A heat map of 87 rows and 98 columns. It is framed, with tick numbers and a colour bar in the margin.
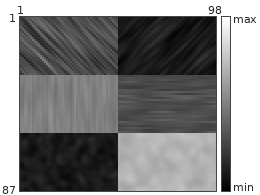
It is made of 3 by 2 panels. Panel 1,1: low, slanting down to the right. Panel 1,2: very low, slanting up to the right, faint in contrast. Panel 2,1: middling, streaked downward, faint in contrast. Panel 2,2: low, streaked across, faint in contrast. Panel 3,1: very low, blotchy, faint in contrast. Panel 3,2: high, blotchy, faint in contrast.
